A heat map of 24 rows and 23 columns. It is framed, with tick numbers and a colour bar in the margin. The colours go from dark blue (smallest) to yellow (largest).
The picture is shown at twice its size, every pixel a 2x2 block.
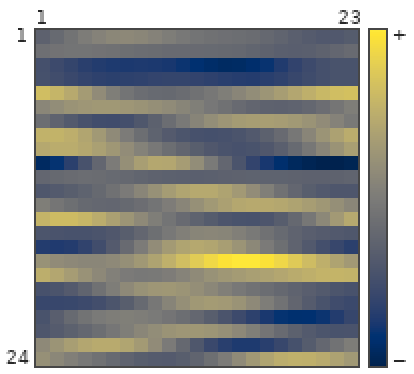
The histogram is bell-shaped. The ninth with the highest average is the bottom middle. The grain runs across in streaks.
